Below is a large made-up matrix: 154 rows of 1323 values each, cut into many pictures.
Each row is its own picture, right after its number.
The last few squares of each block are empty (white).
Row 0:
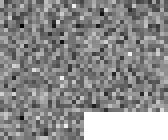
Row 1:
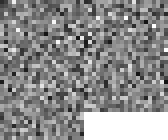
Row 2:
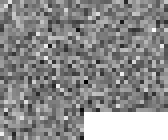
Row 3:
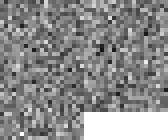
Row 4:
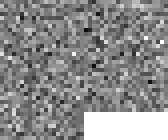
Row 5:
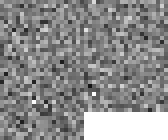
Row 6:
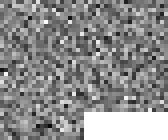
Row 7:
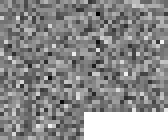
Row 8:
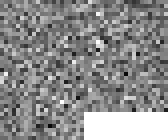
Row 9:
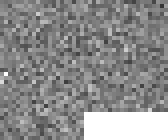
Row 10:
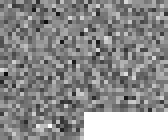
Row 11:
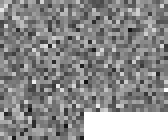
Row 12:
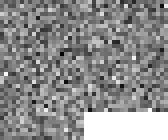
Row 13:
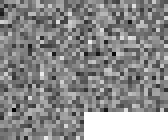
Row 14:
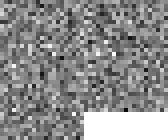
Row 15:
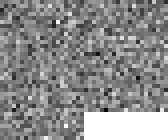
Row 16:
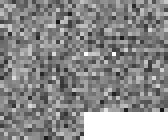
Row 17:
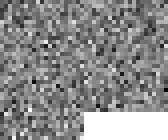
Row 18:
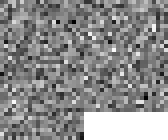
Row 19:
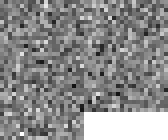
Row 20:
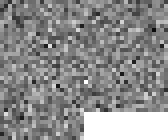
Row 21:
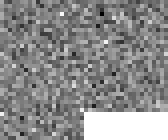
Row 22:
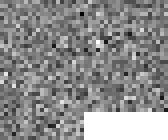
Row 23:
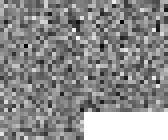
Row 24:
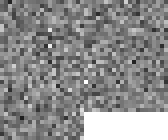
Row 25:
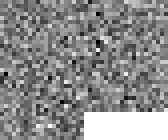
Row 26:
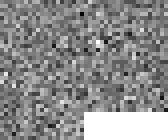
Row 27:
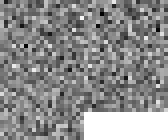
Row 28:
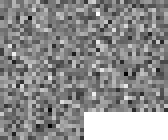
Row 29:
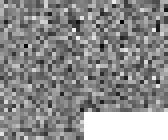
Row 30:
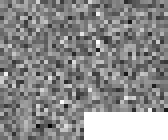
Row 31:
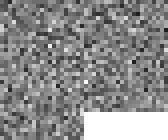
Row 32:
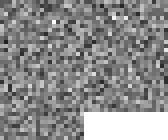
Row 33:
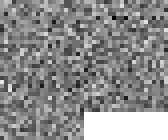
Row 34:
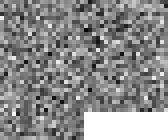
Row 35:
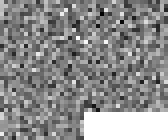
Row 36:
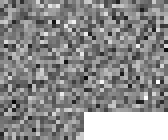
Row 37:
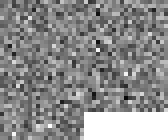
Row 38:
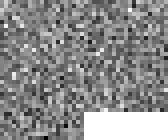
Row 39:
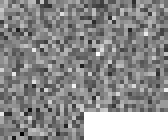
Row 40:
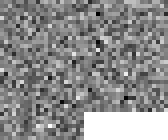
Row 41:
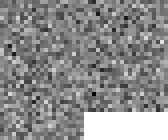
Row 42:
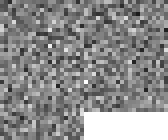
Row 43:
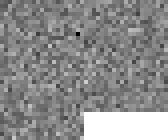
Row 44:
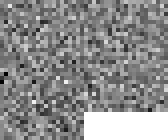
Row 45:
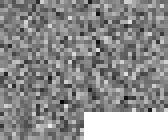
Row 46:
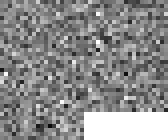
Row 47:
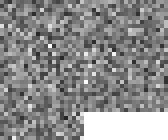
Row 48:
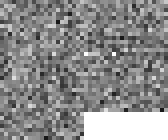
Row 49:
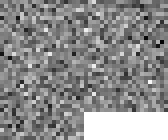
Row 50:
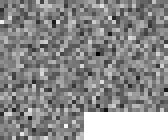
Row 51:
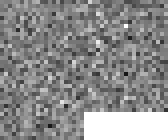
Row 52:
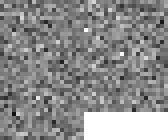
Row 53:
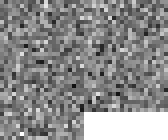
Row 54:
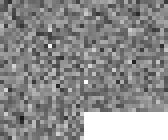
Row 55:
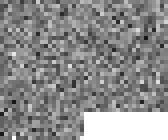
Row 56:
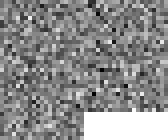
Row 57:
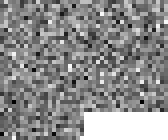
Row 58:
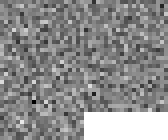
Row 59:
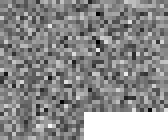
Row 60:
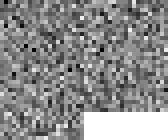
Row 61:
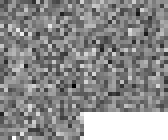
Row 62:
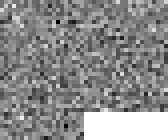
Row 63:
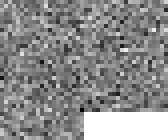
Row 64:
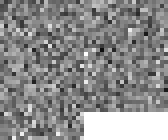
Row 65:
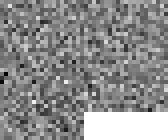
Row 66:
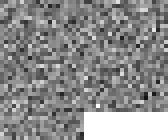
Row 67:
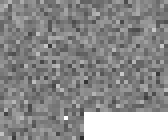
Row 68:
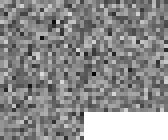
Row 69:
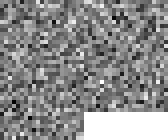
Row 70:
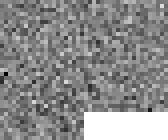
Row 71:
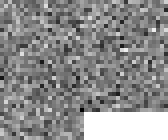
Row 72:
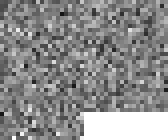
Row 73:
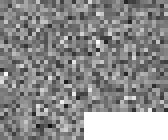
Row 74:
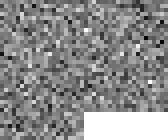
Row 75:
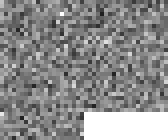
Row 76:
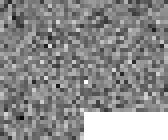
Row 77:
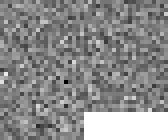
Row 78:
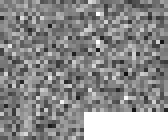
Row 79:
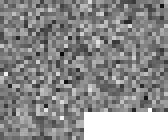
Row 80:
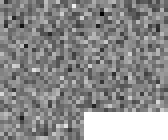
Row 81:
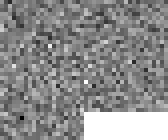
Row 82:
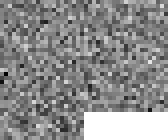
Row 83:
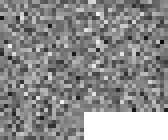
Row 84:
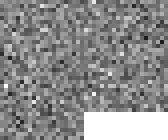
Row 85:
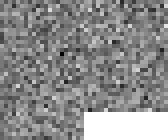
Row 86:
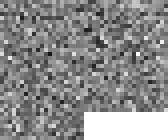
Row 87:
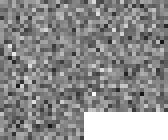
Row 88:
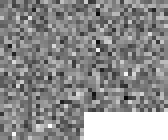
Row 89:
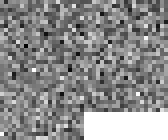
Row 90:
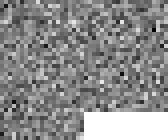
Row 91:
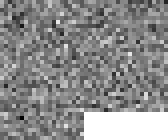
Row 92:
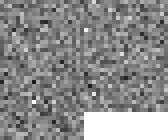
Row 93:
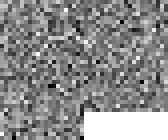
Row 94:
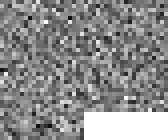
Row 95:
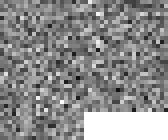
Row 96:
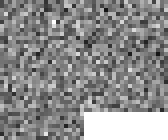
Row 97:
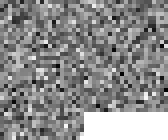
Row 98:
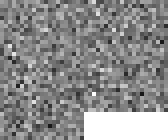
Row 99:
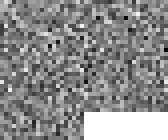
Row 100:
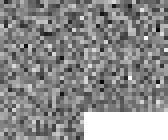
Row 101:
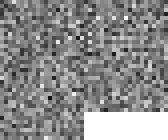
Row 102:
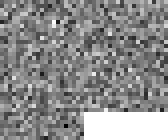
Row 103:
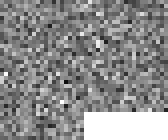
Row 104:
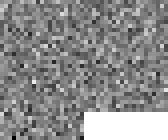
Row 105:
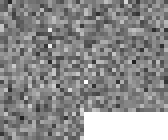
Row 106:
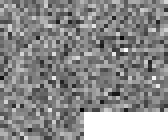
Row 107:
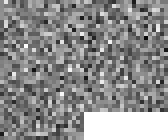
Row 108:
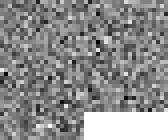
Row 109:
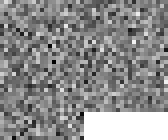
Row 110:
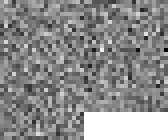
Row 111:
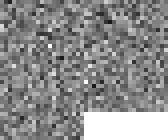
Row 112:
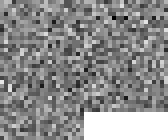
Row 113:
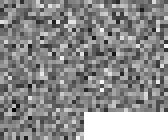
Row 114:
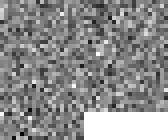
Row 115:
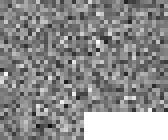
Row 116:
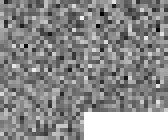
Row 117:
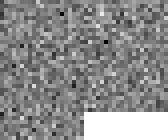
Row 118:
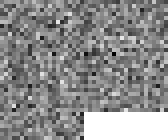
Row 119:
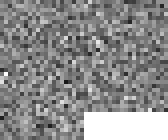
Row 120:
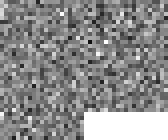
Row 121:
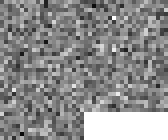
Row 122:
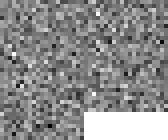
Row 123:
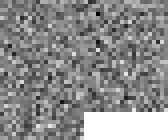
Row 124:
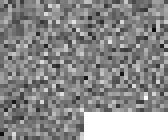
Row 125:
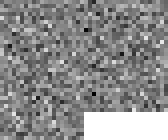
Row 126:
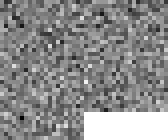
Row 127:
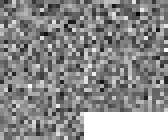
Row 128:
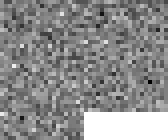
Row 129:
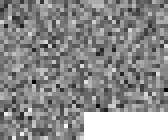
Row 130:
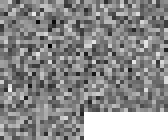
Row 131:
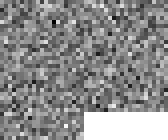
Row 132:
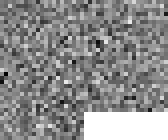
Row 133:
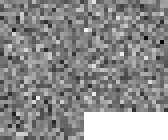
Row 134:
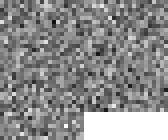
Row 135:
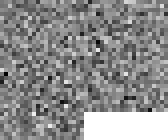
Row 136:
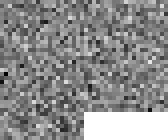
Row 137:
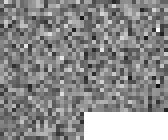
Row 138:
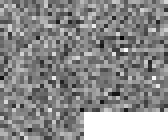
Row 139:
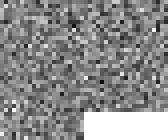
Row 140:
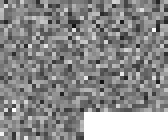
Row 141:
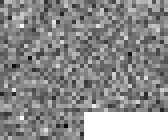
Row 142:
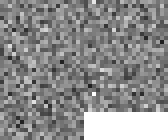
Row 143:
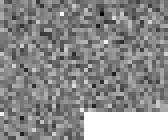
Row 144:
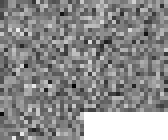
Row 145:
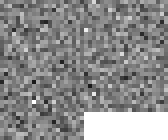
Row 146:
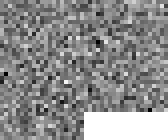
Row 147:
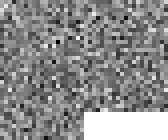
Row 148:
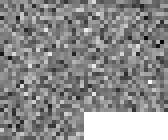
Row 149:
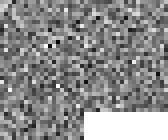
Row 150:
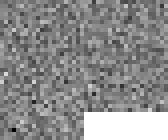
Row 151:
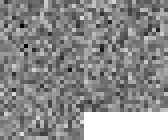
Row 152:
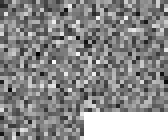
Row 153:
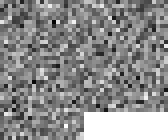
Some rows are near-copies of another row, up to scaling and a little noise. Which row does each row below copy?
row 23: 29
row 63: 71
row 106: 138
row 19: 53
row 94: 6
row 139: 140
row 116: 27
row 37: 88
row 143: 21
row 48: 16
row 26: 22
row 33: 112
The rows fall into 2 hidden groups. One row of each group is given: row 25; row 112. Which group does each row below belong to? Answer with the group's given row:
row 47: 112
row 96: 112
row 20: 112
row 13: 112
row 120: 112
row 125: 25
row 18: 112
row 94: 25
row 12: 25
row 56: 25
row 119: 25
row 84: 25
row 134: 112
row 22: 25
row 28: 25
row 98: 25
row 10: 25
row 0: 112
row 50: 112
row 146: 25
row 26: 25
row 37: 25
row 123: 25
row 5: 25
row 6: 25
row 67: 112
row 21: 112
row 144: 112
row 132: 25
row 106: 112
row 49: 25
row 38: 112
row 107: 112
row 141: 112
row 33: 112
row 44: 25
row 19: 112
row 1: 112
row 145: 25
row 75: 112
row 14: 112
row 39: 112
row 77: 25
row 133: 25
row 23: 112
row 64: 112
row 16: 112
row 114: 112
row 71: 112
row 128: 112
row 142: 25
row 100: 112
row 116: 112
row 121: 112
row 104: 112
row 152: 112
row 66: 112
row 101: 112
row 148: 25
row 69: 112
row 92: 25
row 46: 25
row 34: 25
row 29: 112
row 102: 112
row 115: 25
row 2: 112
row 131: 112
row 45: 25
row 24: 112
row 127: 112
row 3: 112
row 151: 112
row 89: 112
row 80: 112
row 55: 112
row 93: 112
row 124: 112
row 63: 112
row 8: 25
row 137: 112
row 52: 25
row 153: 112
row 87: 25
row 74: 25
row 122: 25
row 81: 112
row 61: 112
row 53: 112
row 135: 25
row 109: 112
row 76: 112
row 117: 112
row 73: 25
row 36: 112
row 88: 25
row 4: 25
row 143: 112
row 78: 25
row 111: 112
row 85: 25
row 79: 25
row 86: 25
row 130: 112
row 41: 25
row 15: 112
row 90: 112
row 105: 112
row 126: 112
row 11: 112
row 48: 112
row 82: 25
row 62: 112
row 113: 112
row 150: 25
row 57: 112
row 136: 25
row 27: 112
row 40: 25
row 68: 112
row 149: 112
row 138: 112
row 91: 112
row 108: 25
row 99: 112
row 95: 25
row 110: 112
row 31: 112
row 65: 25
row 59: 25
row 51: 25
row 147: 112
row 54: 112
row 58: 25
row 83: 25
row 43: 112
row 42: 112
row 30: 25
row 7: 25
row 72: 112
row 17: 112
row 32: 112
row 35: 112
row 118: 112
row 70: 25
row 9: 25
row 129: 112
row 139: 112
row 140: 112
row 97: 112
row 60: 112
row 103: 25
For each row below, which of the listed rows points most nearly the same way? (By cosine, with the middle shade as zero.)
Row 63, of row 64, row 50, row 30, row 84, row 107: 64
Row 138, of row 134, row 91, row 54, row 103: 134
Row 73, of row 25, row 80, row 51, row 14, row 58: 51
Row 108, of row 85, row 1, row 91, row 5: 5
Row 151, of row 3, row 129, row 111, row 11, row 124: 3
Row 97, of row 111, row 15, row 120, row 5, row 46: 15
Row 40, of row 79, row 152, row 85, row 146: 146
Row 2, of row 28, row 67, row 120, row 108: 67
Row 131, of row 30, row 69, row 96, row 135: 69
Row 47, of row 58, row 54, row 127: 54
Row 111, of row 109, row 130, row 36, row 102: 102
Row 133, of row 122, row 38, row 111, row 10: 122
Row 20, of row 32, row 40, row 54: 54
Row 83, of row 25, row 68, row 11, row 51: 51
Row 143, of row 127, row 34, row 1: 127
